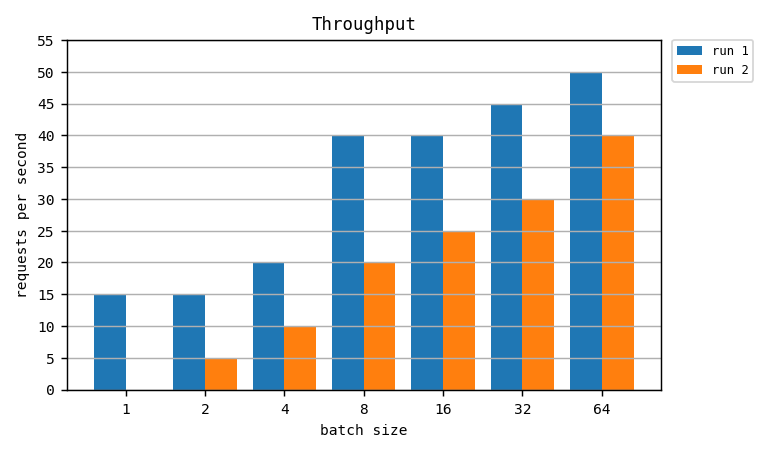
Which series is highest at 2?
run 1
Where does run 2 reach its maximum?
64
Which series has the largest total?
run 1
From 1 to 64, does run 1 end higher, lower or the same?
higher
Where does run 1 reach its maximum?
64
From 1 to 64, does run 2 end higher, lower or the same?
higher
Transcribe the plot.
Title: Throughput
x-axis: batch size, ticks 1 2 4 8 16 32 64
y-axis: requests per second, ticks 0 5 10 15 20 25 30 35 40 45 50 55
Legend: run 1, run 2
Values:
run 1: 15 15 20 40 40 45 50
run 2: 0 5 10 20 25 30 40
